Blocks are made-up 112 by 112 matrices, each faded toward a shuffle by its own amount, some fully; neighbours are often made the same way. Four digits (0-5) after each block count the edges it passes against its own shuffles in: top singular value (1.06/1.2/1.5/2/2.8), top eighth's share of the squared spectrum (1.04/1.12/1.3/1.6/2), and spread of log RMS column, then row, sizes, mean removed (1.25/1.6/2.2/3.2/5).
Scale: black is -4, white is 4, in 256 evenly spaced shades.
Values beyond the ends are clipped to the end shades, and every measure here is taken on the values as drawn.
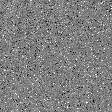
0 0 0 0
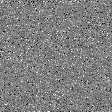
1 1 0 1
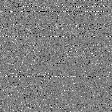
2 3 0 3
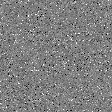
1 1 0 1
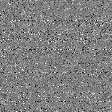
2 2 0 3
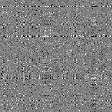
5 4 2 3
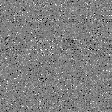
4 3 1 2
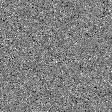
0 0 0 0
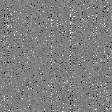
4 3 2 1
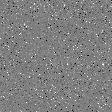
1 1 0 0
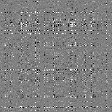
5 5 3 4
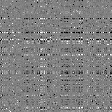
5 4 3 3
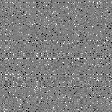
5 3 2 2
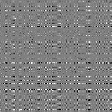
5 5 4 4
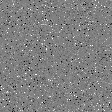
2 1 0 0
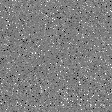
2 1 0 0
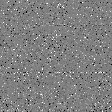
3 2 0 1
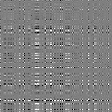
5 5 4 4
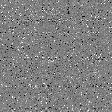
4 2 0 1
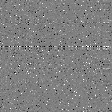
4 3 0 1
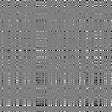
5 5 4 4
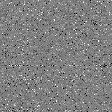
4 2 0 1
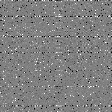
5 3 1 2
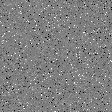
1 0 0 0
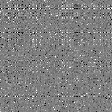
5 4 2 3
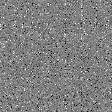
3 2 1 0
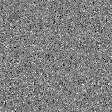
3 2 1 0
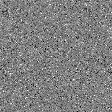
3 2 0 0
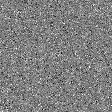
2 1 0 0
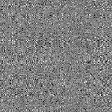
4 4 3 3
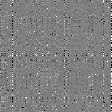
5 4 3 2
